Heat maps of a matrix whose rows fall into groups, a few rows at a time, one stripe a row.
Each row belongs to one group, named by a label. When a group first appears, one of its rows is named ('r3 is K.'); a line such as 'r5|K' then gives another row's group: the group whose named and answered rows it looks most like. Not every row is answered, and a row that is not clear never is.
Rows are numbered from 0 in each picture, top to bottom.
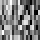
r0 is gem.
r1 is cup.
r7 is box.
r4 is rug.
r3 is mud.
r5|cup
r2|cup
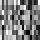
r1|rug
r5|box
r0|gem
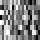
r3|rug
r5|cup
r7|gem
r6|rug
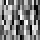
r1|gem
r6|rug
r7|mud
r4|mud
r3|cup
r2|cup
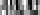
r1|rug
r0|rug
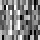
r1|mud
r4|box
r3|mud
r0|gem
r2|box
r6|gem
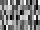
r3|rug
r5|mud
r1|cup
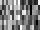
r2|rug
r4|gem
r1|box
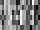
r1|gem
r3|box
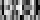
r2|cup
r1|box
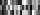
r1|box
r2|rug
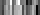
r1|box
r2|box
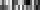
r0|cup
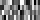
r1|rug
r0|cup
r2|mud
